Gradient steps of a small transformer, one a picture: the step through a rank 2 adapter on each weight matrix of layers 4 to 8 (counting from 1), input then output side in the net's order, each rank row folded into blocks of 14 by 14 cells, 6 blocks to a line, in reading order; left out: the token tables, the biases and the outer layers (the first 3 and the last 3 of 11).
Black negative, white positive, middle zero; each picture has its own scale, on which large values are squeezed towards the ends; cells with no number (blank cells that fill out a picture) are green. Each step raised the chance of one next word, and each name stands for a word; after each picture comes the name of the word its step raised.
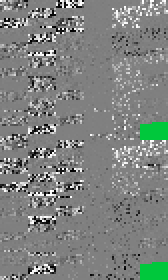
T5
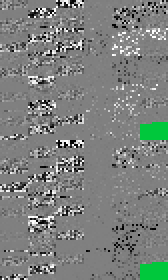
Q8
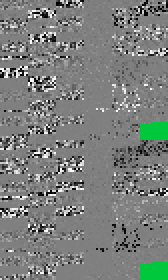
Q8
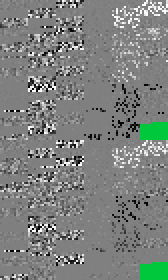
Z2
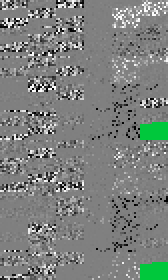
Z2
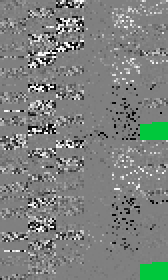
Z2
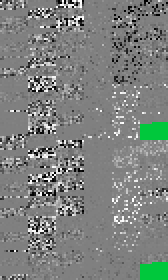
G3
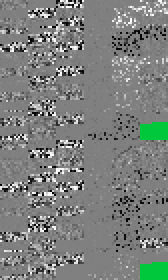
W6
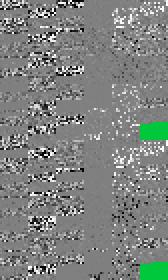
T5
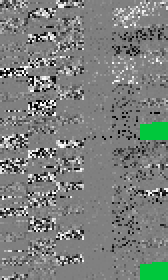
W6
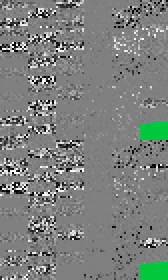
Q8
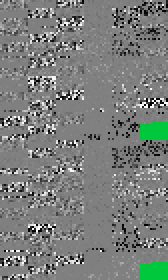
Q8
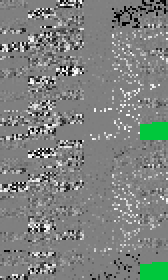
G3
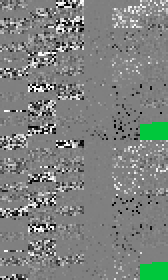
Z2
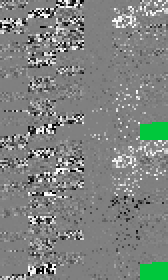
T5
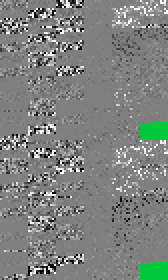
T5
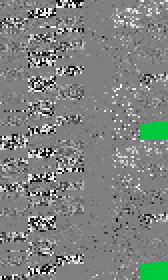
T5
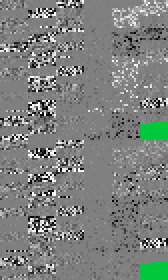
W6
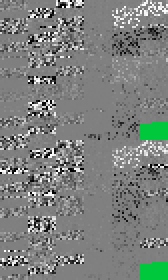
W6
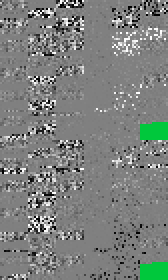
Q8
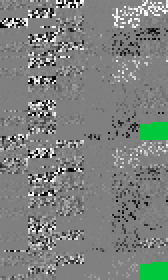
W6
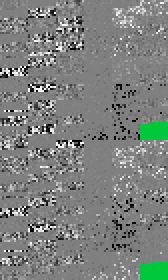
Z2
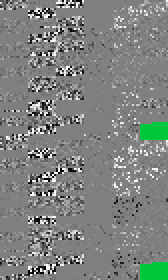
T5
